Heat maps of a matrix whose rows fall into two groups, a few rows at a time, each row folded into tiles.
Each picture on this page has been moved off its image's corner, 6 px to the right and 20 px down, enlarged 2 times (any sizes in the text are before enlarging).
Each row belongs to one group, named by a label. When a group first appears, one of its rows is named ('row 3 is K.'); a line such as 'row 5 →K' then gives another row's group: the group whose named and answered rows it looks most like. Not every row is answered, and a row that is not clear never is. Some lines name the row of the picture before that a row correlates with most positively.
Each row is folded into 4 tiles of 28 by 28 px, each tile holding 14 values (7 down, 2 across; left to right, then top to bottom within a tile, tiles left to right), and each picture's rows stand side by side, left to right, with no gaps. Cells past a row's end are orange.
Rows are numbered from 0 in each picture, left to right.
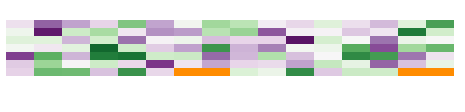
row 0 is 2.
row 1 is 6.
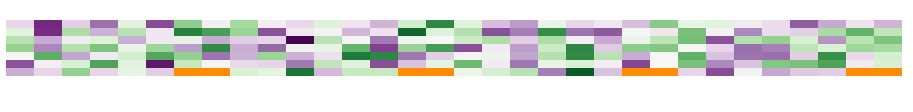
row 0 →2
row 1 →6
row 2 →6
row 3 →6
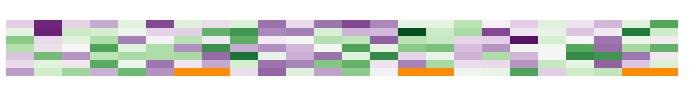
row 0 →2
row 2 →6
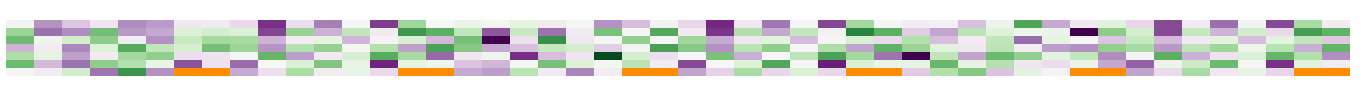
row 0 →6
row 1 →2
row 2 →2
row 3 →2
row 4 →2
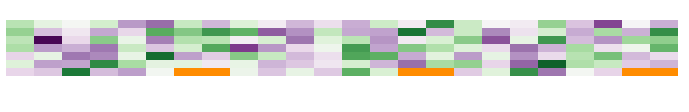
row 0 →6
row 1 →6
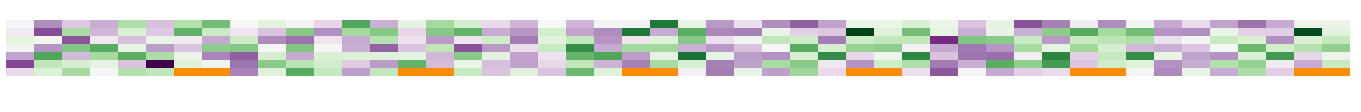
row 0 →2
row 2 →6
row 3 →6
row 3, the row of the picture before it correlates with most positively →1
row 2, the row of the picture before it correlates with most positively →1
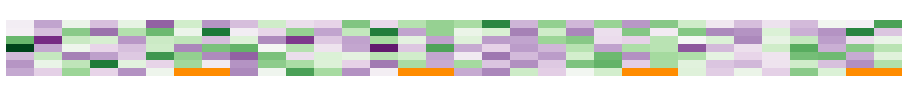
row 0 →2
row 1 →2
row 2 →6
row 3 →6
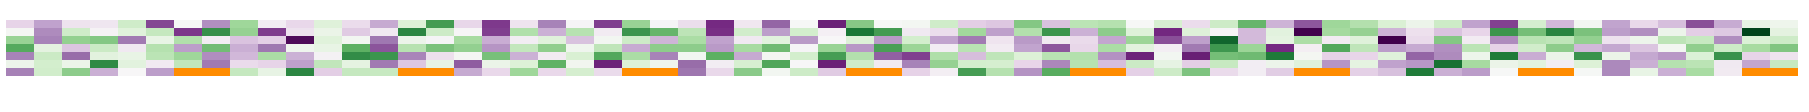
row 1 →6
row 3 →2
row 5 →2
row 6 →6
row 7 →6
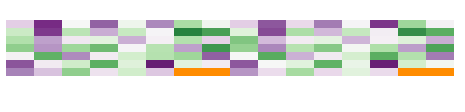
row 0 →2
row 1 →2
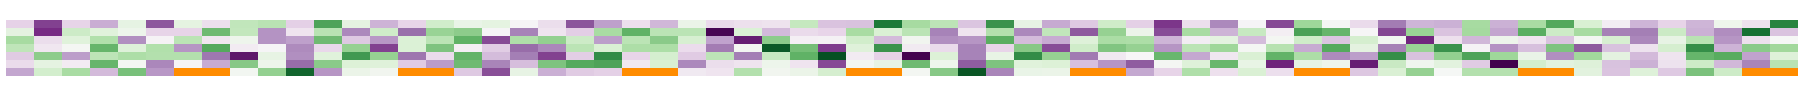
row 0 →2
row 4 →6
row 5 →2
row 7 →6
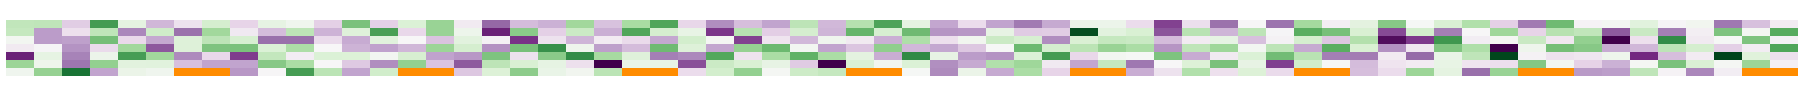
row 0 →6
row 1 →2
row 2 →2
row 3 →2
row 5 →2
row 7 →2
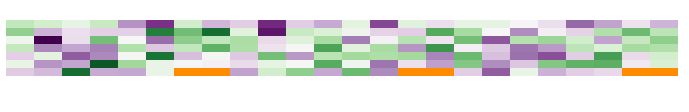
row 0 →6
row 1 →2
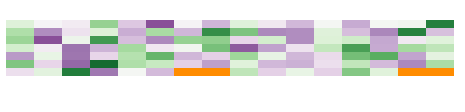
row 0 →6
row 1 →6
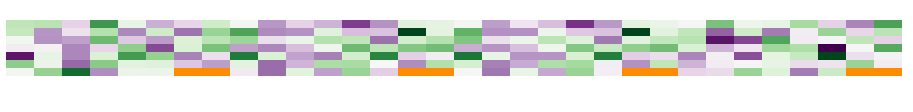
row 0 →6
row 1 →6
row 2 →6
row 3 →2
